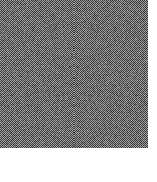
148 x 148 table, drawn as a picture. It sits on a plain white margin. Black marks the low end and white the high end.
The field is checkered. No single row or column stands out from its neighbours. The left and right halves mirror each other. The values fall into two levels. There is no overall slope. No seam splits the table.
